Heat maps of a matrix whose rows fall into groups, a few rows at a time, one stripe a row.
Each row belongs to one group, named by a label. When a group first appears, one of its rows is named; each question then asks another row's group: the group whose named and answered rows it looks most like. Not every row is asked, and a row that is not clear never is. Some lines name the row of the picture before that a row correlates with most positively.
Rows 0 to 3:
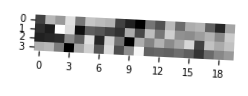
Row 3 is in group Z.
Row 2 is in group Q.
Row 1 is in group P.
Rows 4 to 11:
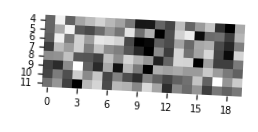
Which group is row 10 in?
Q
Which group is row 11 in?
Z
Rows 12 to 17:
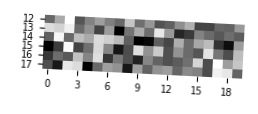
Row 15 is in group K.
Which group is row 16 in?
Q
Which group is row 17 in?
P
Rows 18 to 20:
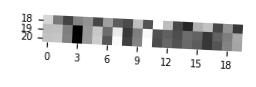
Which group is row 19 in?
Z
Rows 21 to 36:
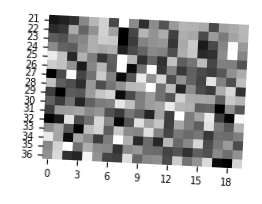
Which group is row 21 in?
Q
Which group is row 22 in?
K
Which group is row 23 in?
K
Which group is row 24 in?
K
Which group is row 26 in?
Z
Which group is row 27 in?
K
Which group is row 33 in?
Z
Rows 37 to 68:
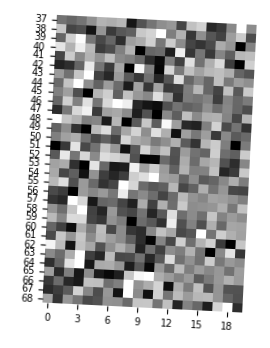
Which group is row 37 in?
K
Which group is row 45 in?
Z
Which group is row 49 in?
Z
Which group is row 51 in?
K
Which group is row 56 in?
Q
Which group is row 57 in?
P
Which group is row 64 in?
P
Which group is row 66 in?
Z
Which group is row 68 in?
P
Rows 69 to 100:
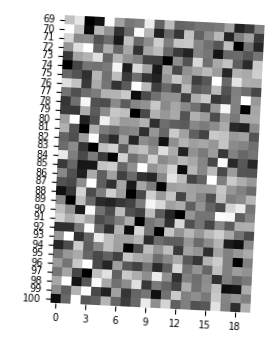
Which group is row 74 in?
Q
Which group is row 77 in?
K
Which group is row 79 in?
K
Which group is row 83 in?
Z
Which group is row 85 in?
Z
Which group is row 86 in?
Q
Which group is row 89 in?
P
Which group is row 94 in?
K
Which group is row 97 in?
Z
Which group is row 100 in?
K
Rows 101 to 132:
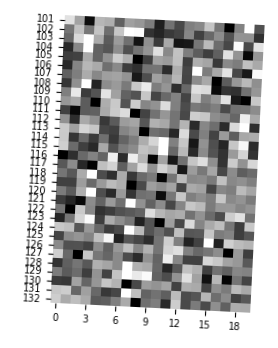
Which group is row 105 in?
K
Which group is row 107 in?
K
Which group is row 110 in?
Z
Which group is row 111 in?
K
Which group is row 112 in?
P
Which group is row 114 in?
P
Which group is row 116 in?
Q
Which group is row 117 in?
Z
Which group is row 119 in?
K
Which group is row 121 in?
Q
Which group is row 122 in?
P
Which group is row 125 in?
Q
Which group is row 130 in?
K
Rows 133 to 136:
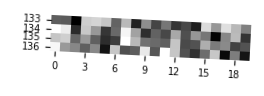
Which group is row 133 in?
Q
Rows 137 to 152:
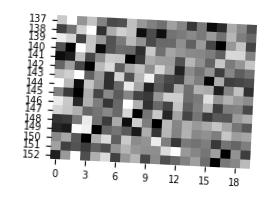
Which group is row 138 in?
P
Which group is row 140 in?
P
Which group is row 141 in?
K
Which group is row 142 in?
Z
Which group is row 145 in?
Q
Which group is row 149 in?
P
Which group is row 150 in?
Z
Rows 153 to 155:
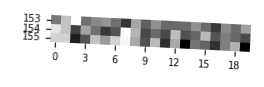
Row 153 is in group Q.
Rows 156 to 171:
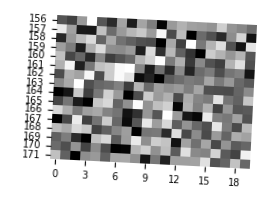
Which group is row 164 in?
K
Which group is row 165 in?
Z
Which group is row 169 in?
Z
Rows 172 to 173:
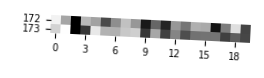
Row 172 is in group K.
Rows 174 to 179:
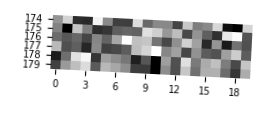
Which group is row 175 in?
P
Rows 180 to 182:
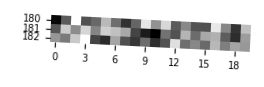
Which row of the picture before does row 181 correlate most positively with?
179
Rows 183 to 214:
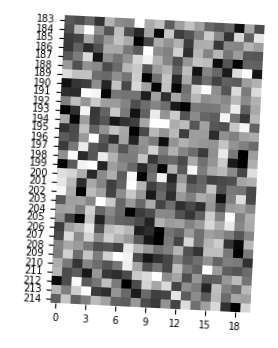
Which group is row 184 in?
Q
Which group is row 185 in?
K
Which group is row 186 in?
Z
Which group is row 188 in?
P
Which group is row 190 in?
Q
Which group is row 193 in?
K
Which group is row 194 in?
P
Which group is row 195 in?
K
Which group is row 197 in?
K
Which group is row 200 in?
Z
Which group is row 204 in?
Q
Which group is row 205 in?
Q
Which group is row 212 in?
K
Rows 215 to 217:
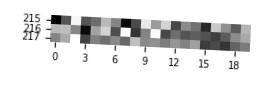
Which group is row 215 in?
K
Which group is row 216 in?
Z
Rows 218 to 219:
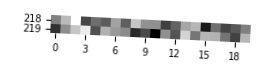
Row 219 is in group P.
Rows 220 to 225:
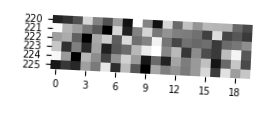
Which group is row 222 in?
Z
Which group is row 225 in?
Q
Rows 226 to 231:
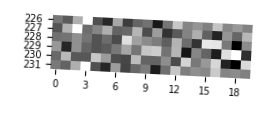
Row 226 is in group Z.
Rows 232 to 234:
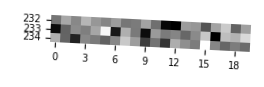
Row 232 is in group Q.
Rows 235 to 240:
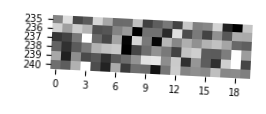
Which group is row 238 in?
K
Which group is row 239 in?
P
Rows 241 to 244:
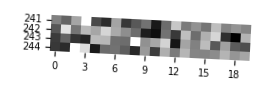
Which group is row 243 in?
Z
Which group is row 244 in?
P
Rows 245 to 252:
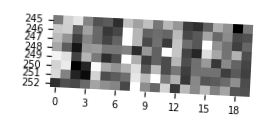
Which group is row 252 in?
Z
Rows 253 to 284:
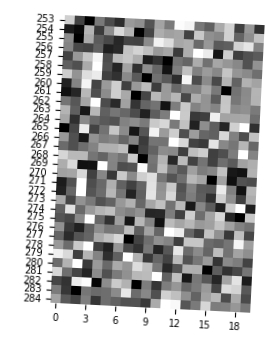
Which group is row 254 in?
K
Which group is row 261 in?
K
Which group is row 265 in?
K
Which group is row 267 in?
K
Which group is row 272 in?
K
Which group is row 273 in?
P
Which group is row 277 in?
K
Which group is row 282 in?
P
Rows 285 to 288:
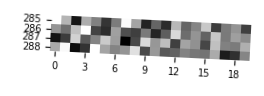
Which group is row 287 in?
K
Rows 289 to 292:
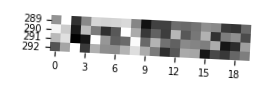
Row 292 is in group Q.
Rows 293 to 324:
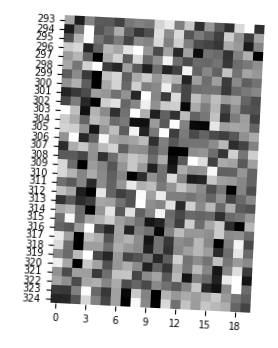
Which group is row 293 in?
P
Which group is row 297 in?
Z
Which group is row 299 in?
Z
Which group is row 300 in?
Z
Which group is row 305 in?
Z
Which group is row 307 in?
Q
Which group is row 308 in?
Q
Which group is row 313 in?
Z
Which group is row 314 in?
Z
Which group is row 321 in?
P
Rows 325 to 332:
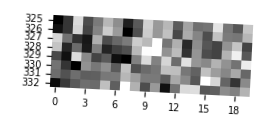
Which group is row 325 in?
K
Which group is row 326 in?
K
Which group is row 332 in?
Q
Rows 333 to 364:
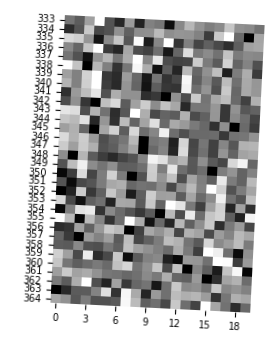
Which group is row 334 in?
K
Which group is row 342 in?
Z
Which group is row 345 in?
Z
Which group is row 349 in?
K
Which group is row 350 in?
K
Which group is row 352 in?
K
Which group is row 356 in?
K
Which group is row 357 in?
Q
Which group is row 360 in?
P
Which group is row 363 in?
Q
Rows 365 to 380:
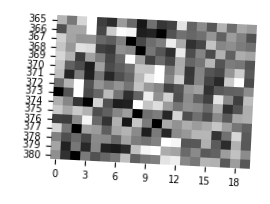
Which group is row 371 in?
P
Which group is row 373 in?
K
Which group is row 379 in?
P
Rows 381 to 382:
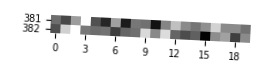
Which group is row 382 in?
K
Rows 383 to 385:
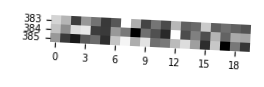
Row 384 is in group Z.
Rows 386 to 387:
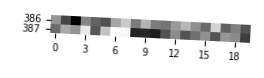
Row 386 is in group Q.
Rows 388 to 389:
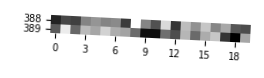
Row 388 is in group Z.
